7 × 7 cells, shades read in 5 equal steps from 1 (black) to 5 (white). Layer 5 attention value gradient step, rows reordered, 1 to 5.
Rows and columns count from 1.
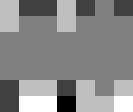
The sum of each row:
19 23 21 21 21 23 26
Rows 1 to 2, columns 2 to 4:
2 2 4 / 3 3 4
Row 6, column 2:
4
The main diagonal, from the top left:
4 3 3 3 3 3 5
